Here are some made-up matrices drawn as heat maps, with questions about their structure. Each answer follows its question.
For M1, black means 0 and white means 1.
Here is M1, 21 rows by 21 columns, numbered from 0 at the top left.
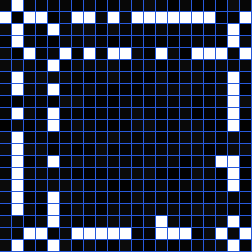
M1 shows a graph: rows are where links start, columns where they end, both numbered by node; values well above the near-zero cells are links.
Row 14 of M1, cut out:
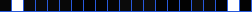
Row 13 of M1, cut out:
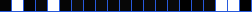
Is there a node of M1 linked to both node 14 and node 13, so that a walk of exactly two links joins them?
yes
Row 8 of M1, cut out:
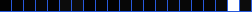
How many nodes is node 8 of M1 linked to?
1
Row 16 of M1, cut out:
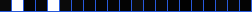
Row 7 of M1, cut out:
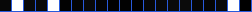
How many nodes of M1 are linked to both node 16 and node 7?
2
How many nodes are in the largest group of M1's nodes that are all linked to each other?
3
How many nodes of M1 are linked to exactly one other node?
5
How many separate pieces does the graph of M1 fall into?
1
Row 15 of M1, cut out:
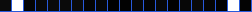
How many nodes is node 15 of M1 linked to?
2
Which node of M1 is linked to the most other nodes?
node 1
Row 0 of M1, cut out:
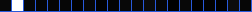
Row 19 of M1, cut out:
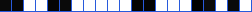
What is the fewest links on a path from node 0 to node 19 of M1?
3
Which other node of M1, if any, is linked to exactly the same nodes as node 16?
node 17
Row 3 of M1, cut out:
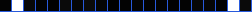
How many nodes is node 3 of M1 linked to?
2
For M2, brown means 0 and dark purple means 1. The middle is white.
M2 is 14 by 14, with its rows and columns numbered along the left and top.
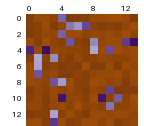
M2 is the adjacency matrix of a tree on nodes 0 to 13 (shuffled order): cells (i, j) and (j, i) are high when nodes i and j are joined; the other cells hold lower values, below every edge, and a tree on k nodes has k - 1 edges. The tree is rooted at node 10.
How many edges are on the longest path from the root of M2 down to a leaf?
6
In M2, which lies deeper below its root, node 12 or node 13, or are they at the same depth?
the same depth
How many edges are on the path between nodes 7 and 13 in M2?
4
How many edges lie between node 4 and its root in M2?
1
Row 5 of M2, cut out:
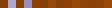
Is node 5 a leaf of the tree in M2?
no
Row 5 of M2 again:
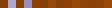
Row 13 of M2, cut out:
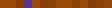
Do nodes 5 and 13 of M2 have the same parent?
yes
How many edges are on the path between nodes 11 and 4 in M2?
2
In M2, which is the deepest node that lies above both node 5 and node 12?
3
